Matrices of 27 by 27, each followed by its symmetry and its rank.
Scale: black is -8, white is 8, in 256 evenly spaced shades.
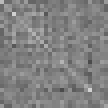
symmetric, rank five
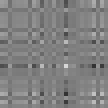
symmetric, rank one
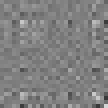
symmetric, rank three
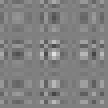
symmetric, rank one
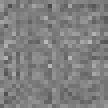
neither, rank five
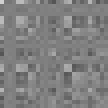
symmetric, rank two
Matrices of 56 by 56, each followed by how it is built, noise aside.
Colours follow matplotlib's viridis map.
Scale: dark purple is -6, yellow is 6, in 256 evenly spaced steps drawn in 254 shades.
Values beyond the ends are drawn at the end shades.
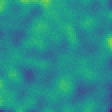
smooth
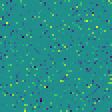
sparse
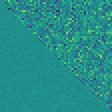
upper triangular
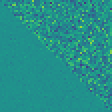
upper triangular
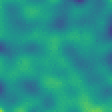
smooth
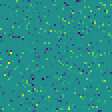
sparse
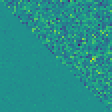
upper triangular
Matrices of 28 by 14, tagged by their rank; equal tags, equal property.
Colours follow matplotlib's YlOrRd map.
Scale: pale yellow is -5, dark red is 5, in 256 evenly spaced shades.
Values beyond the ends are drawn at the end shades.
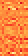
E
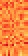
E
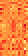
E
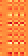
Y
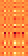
Y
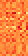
E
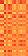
Y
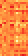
E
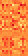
E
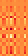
Y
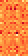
E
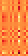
Y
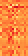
E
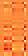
Y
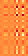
Y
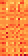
E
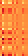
Y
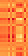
Y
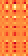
Y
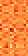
E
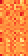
E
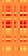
Y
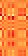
Y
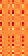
Y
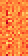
E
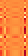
Y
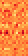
E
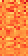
E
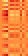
Y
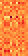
E
